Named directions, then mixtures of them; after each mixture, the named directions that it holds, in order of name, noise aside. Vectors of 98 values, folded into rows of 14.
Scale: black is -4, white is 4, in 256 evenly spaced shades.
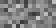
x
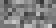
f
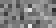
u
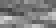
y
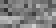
f, x, y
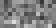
f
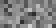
f, u, x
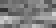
x, y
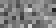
u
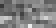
u, y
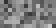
f, x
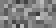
f, u, x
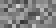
x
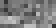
f, x, y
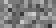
f, x, y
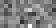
f, u, x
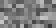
f, x, y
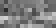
u, x, y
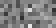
u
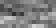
y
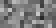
f, y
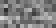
u, x, y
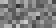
x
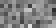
u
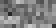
f, y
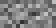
x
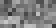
f, y
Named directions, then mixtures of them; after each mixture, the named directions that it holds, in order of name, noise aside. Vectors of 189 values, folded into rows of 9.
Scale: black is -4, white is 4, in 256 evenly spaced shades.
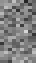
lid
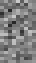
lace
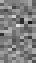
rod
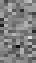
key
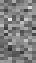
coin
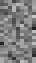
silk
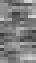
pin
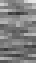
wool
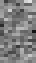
key, pin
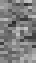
lace, lid, pin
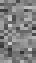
coin, silk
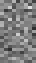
coin, lid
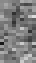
lid, pin, silk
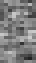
lace, pin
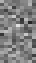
rod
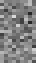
rod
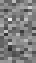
coin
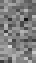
coin, lid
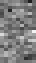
key, lace, pin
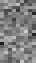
lid, silk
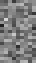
key, silk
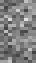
coin, lid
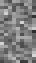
silk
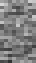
lid, wool
